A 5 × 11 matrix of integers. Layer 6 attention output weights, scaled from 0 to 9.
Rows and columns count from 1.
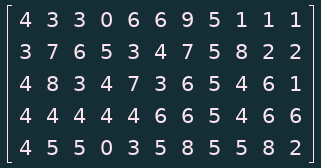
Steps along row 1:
down same down up same up down down same same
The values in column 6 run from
3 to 6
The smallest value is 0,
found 2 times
